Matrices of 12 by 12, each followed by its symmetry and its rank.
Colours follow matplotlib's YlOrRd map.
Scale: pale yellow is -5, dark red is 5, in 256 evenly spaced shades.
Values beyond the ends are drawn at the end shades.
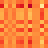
neither, rank one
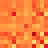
symmetric, rank two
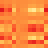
neither, rank one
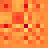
symmetric, rank two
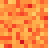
neither, full rank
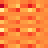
neither, rank one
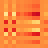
neither, rank one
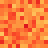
neither, full rank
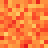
neither, full rank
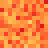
neither, full rank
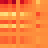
neither, rank one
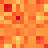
symmetric, rank two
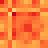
symmetric, rank two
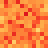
neither, full rank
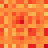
symmetric, rank two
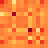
symmetric, rank two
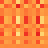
neither, rank one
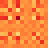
symmetric, rank two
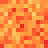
neither, full rank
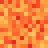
neither, full rank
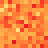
neither, full rank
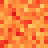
neither, full rank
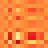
neither, rank one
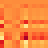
neither, rank one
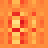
neither, rank one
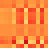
neither, rank one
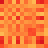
symmetric, rank two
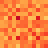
symmetric, rank two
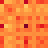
symmetric, rank two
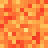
neither, full rank
